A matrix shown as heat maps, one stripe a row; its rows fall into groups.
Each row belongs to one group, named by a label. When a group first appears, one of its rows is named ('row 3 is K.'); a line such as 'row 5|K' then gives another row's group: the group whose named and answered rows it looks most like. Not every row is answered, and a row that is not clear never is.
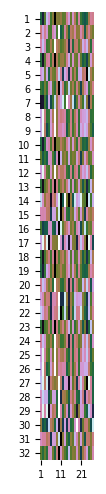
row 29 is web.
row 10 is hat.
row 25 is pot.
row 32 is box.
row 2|web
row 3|pot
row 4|hat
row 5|web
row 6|box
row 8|pot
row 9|pot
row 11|box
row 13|hat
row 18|hat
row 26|pot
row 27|web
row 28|web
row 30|box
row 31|web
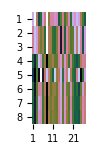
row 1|pot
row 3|pot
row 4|hat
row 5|box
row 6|hat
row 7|hat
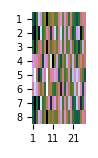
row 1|hat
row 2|box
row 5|pot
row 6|pot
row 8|hat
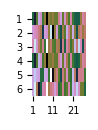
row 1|hat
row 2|web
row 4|hat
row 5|web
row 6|pot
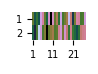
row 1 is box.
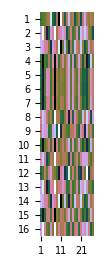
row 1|box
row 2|pot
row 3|web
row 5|hat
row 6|hat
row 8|pot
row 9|web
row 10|hat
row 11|pot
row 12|box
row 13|pot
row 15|hat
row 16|pot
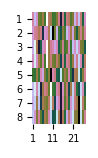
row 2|web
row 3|pot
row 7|web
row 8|web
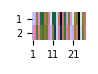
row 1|web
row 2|web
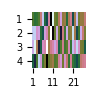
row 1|box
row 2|web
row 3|pot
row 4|hat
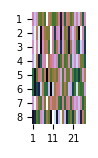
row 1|pot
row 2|web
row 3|web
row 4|pot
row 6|box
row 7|pot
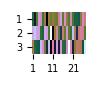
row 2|web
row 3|box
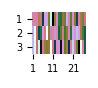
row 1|web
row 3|web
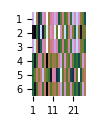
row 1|pot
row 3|pot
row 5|box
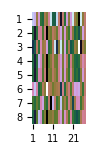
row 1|web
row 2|hat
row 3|box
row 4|hat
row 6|pot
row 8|hat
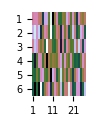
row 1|web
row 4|hat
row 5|box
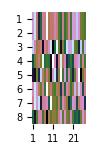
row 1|pot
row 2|pot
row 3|web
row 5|box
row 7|web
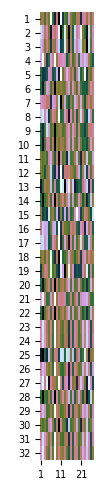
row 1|box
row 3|web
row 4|pot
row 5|box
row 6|hat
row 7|web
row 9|hat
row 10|hat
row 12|box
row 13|box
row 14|hat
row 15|box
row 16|web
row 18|box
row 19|box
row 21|pot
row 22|hat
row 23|pot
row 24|pot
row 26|pot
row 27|web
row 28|hat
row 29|pot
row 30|box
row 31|pot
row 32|pot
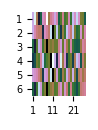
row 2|web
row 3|hat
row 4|box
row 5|web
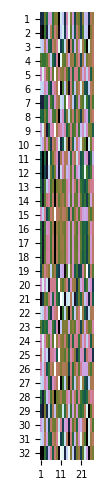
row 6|web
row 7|box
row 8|box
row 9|pot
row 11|box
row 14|hat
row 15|pot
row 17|hat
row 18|hat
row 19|box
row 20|web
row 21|box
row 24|pot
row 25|web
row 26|pot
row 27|web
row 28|hat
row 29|box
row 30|web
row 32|box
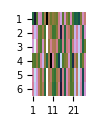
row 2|pot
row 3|pot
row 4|box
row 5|pot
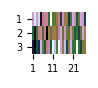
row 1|web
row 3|box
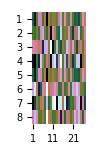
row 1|hat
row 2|box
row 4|box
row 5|hat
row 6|pot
